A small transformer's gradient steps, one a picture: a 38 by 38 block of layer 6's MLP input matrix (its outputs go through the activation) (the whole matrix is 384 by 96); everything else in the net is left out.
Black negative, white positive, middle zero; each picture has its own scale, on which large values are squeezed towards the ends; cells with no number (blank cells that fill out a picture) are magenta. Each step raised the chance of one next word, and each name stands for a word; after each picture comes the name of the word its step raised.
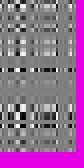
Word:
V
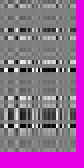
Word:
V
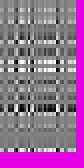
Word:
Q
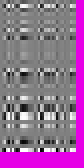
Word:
Q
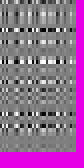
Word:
V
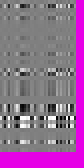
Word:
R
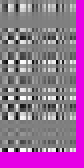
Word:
Q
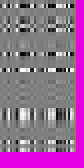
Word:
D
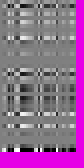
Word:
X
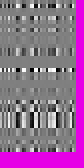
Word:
X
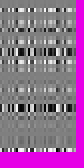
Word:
Q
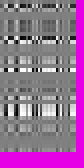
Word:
D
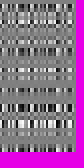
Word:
X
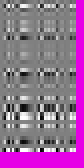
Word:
Q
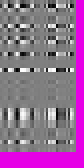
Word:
D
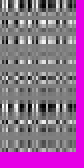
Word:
X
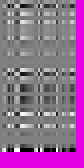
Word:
X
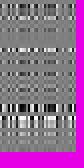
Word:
R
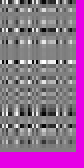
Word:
V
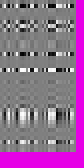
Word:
D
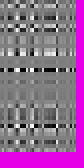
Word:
V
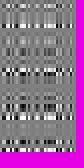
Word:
Q
